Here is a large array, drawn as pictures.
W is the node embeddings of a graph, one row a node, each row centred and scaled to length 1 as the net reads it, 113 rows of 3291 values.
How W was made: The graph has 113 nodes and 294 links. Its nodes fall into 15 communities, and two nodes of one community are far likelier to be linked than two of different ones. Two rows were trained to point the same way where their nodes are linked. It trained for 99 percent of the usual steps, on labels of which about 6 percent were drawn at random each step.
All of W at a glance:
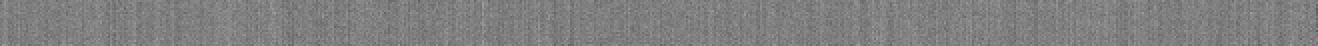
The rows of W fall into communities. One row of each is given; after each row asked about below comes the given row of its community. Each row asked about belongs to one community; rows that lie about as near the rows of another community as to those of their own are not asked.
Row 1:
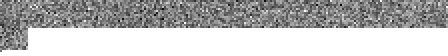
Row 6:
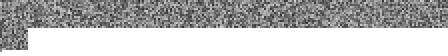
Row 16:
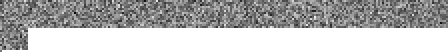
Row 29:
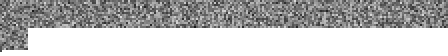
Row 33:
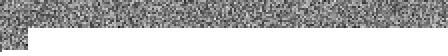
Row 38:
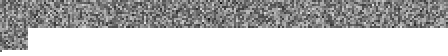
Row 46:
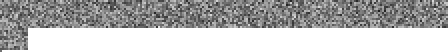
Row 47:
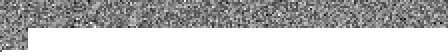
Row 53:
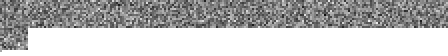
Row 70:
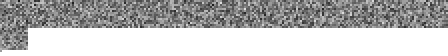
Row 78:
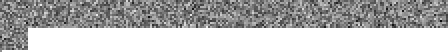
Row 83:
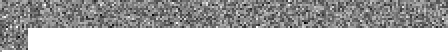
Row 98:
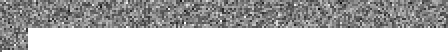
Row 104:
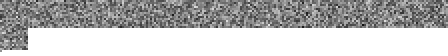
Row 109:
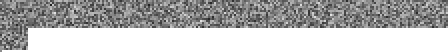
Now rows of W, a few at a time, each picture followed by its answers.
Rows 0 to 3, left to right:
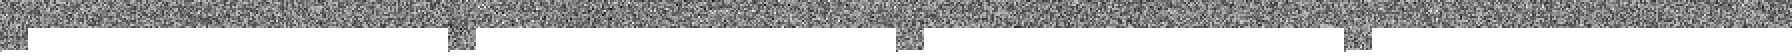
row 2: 1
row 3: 1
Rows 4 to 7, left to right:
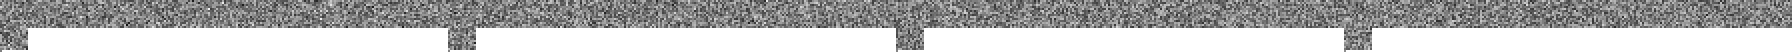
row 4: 83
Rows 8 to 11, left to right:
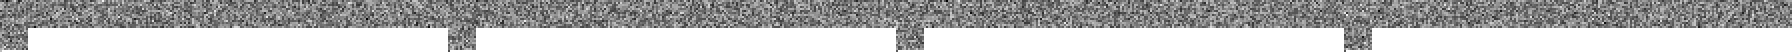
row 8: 83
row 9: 33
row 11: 46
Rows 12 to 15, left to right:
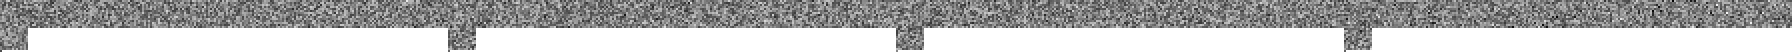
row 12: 1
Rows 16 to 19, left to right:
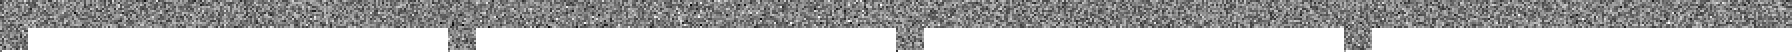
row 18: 46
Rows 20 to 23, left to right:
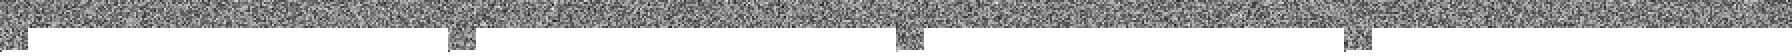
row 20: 47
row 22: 83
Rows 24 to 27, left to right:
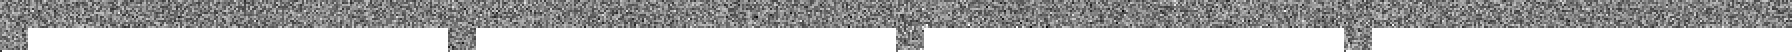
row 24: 46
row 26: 38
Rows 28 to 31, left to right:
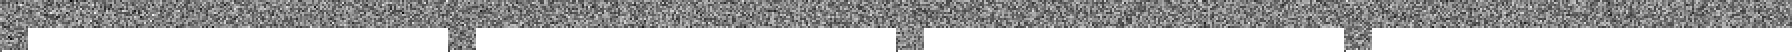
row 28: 16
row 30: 1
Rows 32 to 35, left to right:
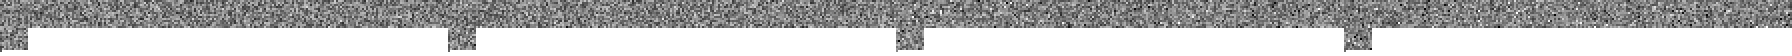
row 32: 1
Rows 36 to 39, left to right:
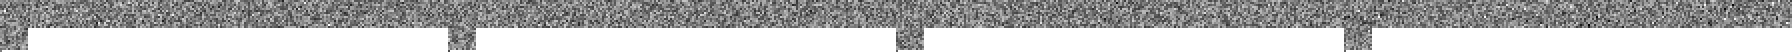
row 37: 70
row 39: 33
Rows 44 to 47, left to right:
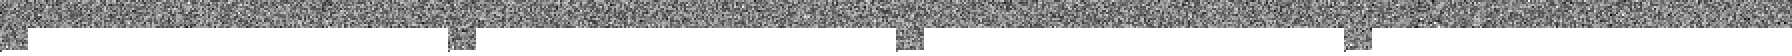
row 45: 78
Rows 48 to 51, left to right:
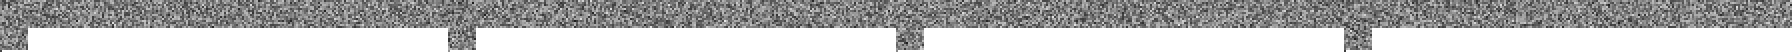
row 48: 16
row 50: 70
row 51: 16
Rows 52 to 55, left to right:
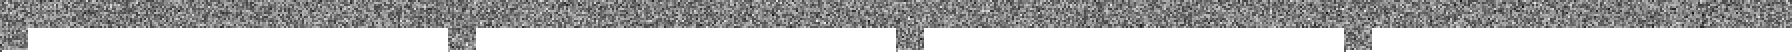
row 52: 38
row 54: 6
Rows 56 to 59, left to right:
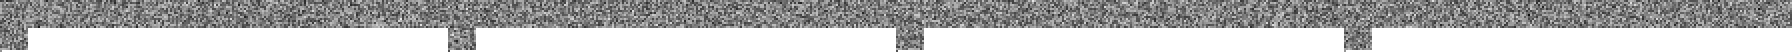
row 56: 6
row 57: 29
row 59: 70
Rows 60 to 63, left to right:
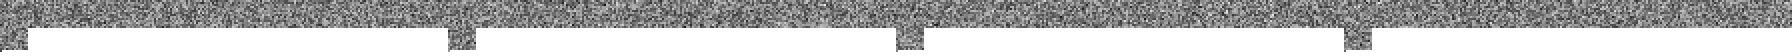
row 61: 6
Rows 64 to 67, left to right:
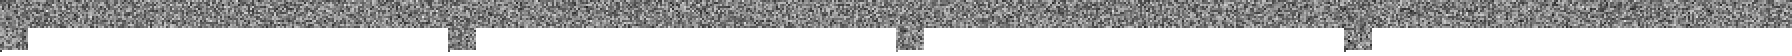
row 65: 16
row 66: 78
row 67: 98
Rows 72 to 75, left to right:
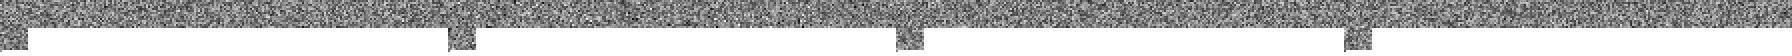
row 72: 16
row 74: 70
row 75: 78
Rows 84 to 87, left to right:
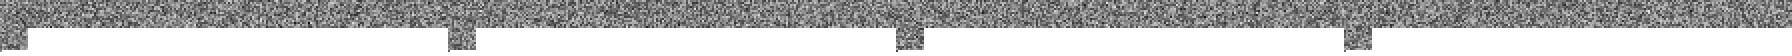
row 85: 78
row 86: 104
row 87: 47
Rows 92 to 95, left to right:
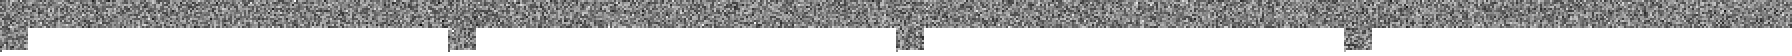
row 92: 78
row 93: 33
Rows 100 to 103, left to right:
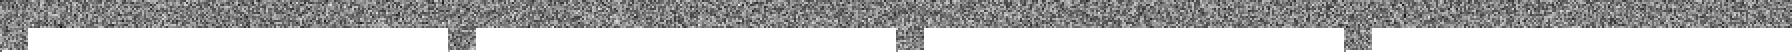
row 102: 46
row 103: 29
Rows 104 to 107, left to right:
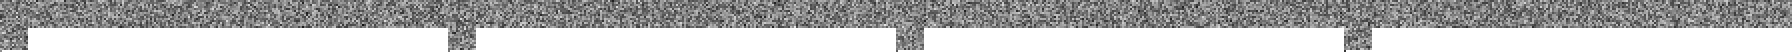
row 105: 38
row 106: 46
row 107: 38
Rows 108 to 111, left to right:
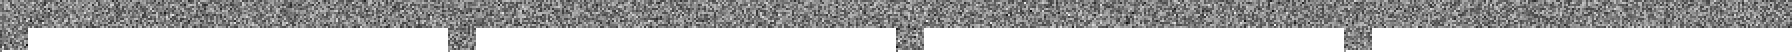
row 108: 33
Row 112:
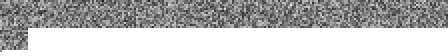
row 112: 70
